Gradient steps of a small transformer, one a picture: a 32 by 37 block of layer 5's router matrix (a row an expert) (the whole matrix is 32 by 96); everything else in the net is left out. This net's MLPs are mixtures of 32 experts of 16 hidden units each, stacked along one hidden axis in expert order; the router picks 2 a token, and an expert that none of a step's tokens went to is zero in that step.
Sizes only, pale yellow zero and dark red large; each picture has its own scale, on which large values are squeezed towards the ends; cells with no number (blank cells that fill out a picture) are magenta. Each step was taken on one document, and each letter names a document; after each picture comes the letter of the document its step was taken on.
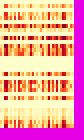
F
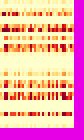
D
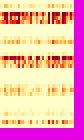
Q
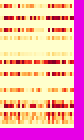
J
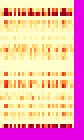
D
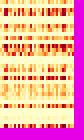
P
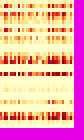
J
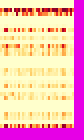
D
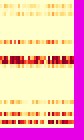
Q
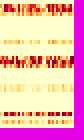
Q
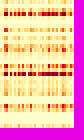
F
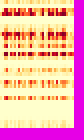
P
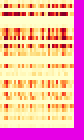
D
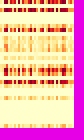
P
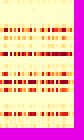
F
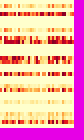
Q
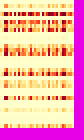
D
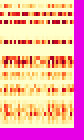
J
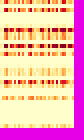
P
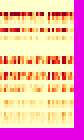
J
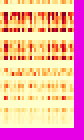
F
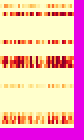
Q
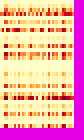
D
